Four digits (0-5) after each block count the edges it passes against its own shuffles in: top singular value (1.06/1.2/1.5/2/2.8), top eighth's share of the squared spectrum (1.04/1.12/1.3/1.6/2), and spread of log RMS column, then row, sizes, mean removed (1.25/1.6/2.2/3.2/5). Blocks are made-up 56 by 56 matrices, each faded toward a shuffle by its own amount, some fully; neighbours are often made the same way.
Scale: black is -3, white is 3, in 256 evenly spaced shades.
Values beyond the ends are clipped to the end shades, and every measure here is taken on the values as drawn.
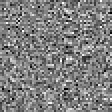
3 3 1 1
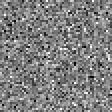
0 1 0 0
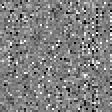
1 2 2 0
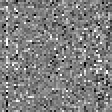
2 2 2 0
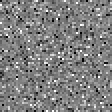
1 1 0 0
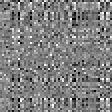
5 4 3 3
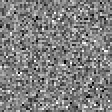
1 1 0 0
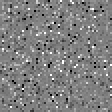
0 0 1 0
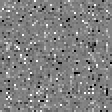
2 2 0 0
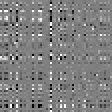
5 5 4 3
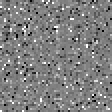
2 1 0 0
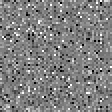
3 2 1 0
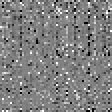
4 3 2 2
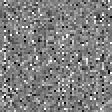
3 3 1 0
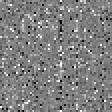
3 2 1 0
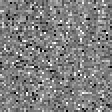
2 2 1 0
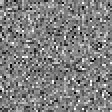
1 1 0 0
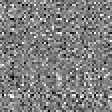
4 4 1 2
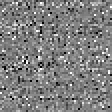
3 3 1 1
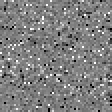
1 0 0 0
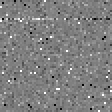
2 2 0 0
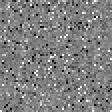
1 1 0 0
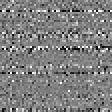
4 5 1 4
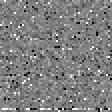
3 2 0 1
